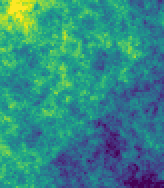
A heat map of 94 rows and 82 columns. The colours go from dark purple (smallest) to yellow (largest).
Odd rows or columns: none. Stripes: none. Grain: blotchy. Ninth with the highest average: top left. Mirror symmetry: none. Ninth with the lowest average: bottom right. Slope: up to the top left.
